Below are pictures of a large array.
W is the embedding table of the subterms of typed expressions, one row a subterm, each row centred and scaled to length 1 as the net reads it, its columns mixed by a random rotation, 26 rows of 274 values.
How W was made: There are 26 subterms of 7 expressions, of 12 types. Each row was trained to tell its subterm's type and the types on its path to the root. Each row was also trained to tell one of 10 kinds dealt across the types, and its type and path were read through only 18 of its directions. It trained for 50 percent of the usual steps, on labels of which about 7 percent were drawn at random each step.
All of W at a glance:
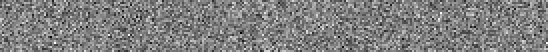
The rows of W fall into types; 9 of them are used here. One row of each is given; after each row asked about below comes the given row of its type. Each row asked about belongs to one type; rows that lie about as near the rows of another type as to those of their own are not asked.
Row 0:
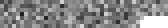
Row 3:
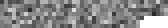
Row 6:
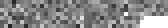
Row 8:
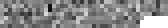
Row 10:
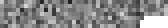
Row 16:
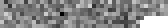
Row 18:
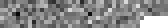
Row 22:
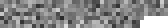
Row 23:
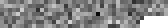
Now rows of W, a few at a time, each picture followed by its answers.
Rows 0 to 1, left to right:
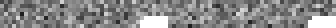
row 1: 3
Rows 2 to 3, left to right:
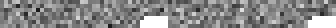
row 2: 23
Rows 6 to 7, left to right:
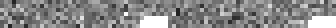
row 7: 6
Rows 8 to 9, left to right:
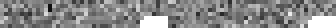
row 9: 10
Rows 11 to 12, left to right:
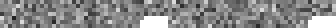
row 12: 23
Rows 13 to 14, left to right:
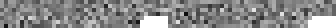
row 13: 22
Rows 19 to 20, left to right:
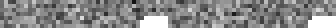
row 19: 3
